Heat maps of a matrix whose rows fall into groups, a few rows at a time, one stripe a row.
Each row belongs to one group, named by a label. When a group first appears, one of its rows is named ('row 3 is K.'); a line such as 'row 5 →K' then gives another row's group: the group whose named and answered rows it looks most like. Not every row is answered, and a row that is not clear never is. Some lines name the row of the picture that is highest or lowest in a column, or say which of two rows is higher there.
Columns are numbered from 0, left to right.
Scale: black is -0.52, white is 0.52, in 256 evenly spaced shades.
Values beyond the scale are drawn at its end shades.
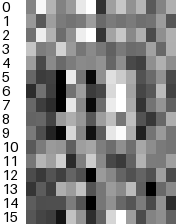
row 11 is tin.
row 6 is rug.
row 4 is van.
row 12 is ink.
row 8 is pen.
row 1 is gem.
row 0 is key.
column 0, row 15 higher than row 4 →No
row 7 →rug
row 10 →tin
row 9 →rug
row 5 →rug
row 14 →ink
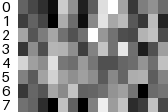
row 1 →rug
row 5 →tin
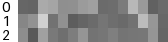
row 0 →tin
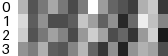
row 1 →van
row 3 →van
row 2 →gem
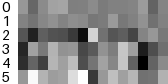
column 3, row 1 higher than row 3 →No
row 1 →tin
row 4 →pen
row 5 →key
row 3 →pen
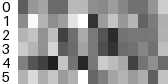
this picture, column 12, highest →5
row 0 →key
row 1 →key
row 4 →rug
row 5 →key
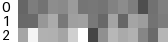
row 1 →tin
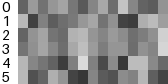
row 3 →key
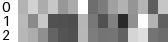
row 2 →van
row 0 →key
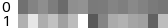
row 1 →key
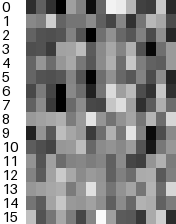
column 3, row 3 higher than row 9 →No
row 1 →van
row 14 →tin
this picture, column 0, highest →15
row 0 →rug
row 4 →pen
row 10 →pen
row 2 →ink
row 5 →ink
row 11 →van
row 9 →pen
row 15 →gem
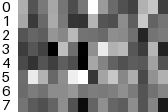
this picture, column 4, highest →3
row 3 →rug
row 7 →ink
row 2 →pen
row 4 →ink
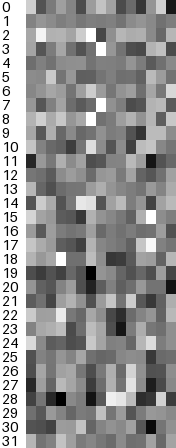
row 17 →van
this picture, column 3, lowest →28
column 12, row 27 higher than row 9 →No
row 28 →rug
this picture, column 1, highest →2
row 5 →van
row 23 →tin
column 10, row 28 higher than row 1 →Yes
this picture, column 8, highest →28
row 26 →pen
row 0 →gem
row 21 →pen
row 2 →key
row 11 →pen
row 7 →gem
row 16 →gem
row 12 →pen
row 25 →pen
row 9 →van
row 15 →van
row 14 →key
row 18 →tin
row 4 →pen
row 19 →ink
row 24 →van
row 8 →key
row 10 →van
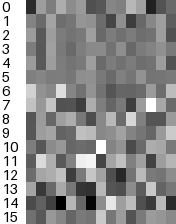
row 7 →van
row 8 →pen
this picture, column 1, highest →11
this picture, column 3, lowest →14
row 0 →pen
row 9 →key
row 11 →key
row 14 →rug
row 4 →gem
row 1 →van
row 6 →tin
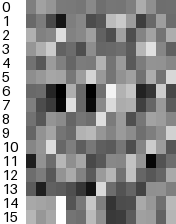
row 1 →rug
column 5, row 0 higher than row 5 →No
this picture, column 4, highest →7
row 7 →rug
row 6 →rug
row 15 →tin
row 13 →ink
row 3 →van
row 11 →pen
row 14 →tin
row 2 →tin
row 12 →pen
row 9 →key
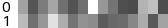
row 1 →tin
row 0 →gem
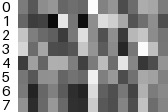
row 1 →rug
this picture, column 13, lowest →4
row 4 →pen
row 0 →gem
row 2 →van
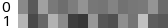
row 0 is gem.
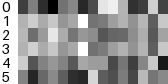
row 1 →key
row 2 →tin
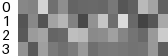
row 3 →gem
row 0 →van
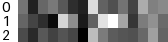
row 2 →ink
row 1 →rug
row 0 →ink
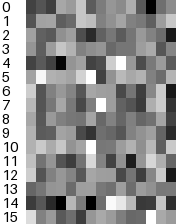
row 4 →rug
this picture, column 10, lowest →11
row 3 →tin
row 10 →key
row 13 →tin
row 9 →ink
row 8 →gem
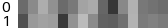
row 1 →tin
